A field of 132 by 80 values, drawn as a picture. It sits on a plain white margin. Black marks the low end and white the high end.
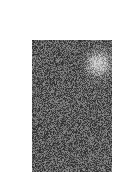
No single row or column stands out from its neighbours. The top right is the ninth with the highest average. On average the colour sits 40% of the way up the scale. One bump rises in the top right.
